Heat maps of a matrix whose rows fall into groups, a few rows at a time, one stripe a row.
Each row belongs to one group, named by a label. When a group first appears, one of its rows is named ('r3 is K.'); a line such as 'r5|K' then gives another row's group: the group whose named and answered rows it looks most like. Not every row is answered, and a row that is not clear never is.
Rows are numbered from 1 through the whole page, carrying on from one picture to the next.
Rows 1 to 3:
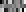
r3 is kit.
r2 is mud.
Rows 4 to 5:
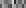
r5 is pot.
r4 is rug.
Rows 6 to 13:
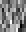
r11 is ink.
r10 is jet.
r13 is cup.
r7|pot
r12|mud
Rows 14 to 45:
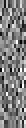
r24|cup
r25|rug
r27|jet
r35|rug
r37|pot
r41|kit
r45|kit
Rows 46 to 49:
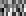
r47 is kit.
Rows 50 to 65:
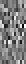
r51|kit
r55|ink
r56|kit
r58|rug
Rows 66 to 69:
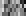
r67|kit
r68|mud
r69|ink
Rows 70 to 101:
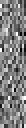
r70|cup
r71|ink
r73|ink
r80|ink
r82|ink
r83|cup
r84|rug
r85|jet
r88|kit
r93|pot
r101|kit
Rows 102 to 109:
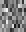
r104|cup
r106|pot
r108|rug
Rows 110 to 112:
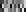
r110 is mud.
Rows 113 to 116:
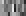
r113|mud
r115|rug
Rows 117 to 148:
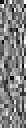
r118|mud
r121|jet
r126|kit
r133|kit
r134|pot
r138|cup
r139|kit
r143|kit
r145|cup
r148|ink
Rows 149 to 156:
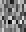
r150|kit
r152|mud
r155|cup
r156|mud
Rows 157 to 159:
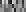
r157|pot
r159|rug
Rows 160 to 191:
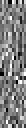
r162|mud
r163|mud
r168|jet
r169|jet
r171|cup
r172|jet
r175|ink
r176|ink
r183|pot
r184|rug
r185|kit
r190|pot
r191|jet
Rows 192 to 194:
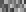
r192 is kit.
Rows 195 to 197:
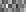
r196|pot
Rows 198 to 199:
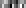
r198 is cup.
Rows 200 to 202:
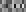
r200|pot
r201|rug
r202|pot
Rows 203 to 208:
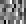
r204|rug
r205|jet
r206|cup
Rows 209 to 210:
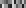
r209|rug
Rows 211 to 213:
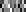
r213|ink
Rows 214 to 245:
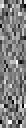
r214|kit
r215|mud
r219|ink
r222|rug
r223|mud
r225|pot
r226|pot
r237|jet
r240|kit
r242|rug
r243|pot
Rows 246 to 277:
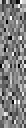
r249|mud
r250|ink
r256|jet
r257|kit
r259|rug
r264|ink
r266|ink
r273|kit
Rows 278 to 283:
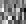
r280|mud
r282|jet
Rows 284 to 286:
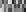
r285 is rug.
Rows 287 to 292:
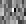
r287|pot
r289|rug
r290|mud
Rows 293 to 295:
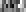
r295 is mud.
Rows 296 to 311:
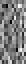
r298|rug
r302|kit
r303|rug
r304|kit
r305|pot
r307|kit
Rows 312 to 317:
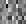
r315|cup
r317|cup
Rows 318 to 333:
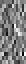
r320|kit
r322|ink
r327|pot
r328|rug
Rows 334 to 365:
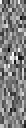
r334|ink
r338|mud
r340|cup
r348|cup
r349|rug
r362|pot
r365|mud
